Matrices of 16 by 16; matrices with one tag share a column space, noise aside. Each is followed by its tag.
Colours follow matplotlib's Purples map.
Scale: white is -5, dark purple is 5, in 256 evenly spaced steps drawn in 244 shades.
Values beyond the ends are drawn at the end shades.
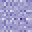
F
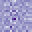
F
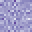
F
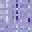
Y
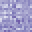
Y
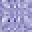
Y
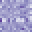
Y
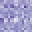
Y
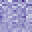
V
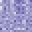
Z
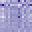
V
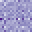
F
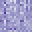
Z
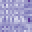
Y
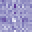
Y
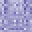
Z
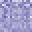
V
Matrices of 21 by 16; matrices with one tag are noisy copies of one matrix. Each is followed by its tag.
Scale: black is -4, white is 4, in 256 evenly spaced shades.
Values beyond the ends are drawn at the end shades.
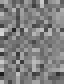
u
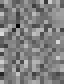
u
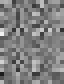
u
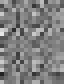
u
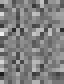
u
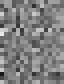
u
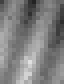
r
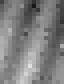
r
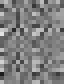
u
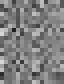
u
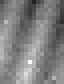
r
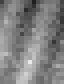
r
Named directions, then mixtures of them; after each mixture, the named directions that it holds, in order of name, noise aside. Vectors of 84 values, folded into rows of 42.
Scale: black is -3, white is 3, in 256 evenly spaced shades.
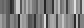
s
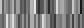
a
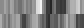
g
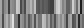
a, s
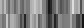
a, g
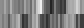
g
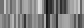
g, s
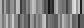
a, g, s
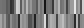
s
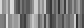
a, g, s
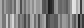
a, g, s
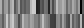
a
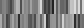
g, s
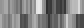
g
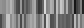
a, g, s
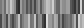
a, g, s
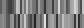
s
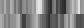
g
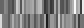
g, s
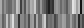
a, g, s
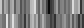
a, g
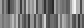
a, g, s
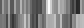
a, g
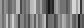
a, g, s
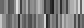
g, s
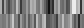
a, g, s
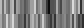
a, g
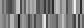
a, s
